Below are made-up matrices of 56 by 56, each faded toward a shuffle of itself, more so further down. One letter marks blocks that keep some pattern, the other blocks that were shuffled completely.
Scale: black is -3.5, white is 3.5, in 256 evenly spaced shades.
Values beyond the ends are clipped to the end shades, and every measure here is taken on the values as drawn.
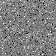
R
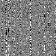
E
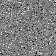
R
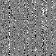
E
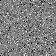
R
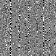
E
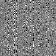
E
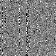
E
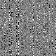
E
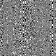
E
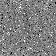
R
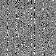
E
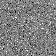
R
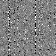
E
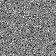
R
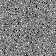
R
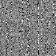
E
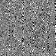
E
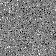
R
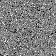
R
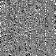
E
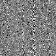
E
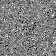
R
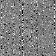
E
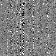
E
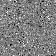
R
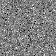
R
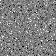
R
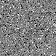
R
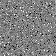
R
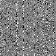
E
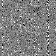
E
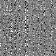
E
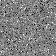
R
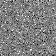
R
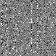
E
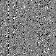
E
